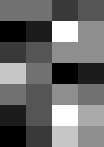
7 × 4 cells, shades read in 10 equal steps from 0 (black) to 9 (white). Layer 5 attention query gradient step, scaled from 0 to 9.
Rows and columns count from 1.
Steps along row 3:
up up same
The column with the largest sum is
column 3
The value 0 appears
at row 2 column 1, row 4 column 3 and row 7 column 1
